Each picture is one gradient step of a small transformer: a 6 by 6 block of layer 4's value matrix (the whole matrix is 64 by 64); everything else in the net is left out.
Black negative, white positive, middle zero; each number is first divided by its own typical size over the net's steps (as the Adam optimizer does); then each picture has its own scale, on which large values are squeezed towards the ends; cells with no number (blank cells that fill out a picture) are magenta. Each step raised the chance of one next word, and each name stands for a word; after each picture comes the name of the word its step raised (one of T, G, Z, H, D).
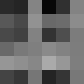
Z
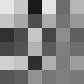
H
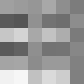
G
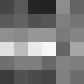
Z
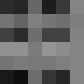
Z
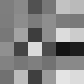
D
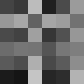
Z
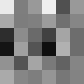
H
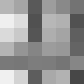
G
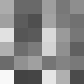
G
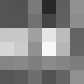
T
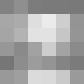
G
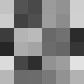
H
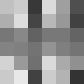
G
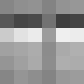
T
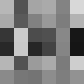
H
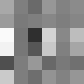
T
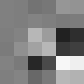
H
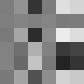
D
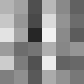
D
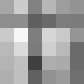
T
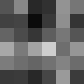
Z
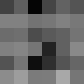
Z
